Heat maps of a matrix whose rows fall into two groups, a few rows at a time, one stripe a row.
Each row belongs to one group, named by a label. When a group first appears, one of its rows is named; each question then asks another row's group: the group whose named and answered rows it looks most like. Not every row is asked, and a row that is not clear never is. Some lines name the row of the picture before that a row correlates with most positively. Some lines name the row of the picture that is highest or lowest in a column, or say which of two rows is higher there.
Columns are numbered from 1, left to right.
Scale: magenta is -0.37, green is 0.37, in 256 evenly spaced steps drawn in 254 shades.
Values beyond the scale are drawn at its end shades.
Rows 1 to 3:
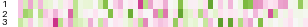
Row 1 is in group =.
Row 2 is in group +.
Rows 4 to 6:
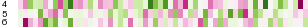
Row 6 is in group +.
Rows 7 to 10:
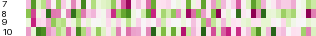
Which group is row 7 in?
=
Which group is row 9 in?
+
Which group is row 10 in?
=
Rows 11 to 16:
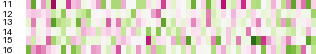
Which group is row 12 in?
+
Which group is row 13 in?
+
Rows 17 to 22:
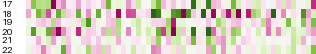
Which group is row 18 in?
=
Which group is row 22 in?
+
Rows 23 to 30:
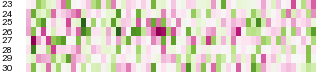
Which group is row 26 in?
+
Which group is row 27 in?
+
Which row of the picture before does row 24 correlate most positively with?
17
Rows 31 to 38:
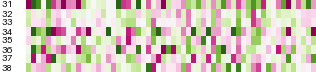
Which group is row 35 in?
=
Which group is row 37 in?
+
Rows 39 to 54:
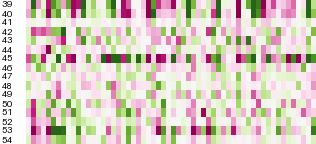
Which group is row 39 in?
=
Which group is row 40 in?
=
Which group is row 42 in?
+
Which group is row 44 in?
=
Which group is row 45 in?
+
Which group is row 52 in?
+
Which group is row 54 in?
+
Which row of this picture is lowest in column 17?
45
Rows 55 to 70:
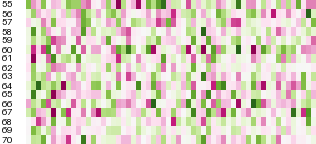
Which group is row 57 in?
+
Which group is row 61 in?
+
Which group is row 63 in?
=
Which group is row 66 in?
=
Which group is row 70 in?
=
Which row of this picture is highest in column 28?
55
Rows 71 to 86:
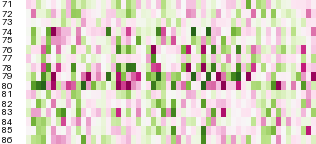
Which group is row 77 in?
=
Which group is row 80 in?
=
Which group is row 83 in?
+
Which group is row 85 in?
=
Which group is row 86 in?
=
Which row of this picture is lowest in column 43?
80
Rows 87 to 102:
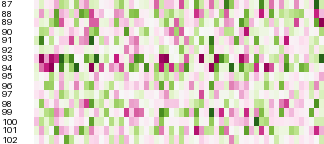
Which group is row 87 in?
=
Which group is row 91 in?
=
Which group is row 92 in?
=
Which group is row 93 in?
+
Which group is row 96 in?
=
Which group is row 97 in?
+
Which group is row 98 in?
=
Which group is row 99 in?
=
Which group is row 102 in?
+
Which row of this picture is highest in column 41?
91
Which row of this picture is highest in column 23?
94
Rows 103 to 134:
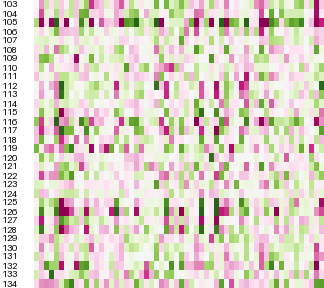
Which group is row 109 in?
=
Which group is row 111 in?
=
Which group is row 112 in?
+
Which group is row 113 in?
+
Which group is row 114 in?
=
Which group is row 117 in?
+
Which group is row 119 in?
+
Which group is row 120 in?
=
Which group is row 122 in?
+
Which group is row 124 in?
+
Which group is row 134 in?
+
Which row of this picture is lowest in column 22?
119
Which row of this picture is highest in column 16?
119
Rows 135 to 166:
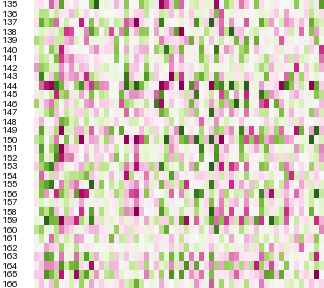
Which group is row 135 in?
+
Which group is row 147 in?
=
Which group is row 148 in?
+
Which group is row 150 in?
=
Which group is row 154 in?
+
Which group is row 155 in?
=
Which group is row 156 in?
=
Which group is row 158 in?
=
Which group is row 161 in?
+
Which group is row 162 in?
=
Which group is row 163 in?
=
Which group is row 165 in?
=
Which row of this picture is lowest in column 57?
165
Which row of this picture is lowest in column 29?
149
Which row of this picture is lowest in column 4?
144
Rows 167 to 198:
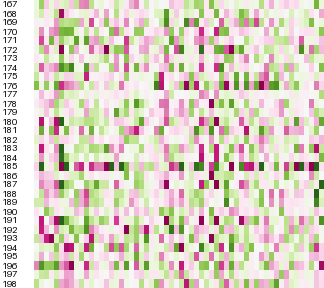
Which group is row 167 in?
=
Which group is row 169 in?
=
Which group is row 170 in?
+
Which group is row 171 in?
+
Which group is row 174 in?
+
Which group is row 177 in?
+
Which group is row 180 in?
+
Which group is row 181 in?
=
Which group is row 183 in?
+
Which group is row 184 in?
+
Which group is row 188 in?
=
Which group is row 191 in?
+
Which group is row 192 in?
+
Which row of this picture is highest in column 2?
185
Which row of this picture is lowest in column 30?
194
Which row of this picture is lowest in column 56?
185
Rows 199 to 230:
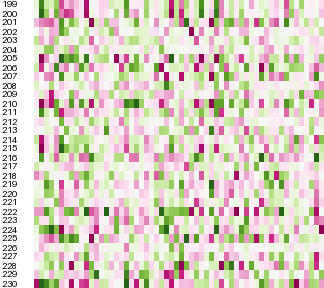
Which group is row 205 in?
+
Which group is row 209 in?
+
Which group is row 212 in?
+
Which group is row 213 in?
=
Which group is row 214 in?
+
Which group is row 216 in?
=
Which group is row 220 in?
=
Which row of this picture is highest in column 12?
216
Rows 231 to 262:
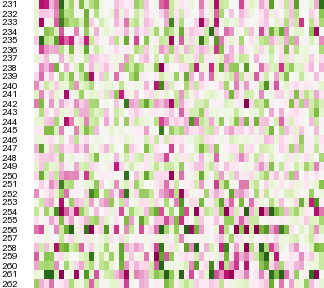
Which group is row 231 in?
+
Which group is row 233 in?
+
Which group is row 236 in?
+
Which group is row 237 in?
+
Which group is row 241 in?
+
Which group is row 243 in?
=
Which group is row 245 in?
=
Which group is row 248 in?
+
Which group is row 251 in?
+
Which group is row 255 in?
+
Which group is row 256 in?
=
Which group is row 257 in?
+
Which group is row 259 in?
=
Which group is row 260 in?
=
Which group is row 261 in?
=
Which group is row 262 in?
+
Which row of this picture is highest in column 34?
235
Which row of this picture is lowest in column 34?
233
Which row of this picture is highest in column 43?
254
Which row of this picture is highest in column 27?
261
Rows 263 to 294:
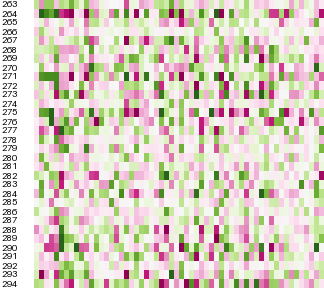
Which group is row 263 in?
+
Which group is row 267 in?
+
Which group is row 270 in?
=
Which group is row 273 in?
=
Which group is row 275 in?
=
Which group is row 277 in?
+
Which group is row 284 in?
=
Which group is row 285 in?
+
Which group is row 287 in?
=
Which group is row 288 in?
+
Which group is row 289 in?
+
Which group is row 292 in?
+
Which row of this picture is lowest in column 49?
264
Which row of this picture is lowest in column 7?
264
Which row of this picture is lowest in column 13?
276
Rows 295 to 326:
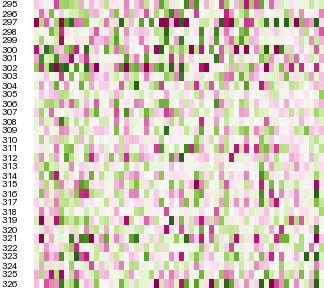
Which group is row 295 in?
=
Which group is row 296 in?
+
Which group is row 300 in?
=
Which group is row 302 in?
+
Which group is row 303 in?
+
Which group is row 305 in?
+
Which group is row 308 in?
+
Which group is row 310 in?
=
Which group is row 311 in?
=
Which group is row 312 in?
+
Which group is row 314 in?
=
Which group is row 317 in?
=
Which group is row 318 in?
+
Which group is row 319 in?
+
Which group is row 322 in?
+
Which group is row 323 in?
=
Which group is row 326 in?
=
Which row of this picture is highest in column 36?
300
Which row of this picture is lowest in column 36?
326
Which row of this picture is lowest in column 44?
297
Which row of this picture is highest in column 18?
297
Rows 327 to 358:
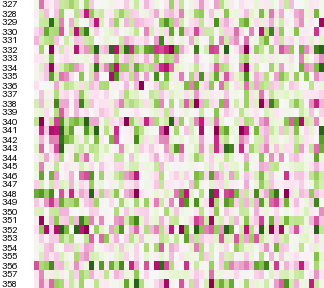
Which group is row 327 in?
+
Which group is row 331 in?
=
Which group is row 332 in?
+
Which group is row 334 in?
+
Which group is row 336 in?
=
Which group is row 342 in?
+
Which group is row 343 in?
+
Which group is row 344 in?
=
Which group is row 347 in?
=
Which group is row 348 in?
=
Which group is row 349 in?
=
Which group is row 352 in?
=
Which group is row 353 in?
=
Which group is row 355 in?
=
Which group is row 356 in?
=
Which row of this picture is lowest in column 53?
352
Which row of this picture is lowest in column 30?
352
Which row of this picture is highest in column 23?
332
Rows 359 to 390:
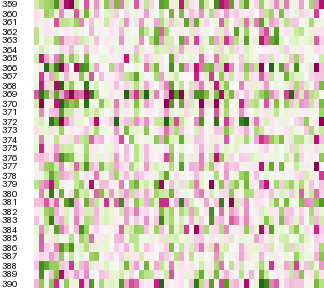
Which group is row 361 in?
=
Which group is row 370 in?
+
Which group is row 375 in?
+
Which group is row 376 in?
+
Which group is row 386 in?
+
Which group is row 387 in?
+
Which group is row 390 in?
=
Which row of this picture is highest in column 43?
372
